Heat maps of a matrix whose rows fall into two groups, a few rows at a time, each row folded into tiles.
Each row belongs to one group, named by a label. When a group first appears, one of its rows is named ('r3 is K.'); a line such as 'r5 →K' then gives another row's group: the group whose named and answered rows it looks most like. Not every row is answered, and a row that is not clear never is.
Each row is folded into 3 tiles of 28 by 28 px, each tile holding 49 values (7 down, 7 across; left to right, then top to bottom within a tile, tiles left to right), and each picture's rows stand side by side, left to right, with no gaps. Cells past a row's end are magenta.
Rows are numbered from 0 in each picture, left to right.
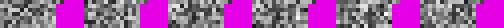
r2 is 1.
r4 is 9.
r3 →1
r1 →1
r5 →9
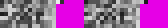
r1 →1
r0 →1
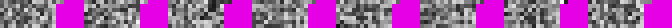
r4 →1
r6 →1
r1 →1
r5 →1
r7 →1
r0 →1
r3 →1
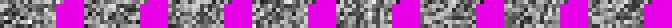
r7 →9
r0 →1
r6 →1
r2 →9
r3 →1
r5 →9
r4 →1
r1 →9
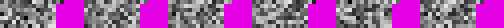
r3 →9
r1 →9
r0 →1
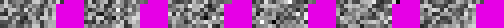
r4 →9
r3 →9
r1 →1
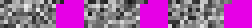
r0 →9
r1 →9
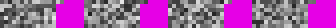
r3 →1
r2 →9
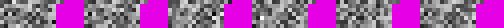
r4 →1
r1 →9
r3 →9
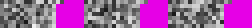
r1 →1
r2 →9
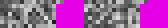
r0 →9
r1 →1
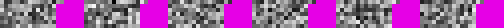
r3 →9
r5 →1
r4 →1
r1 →1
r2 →9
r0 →9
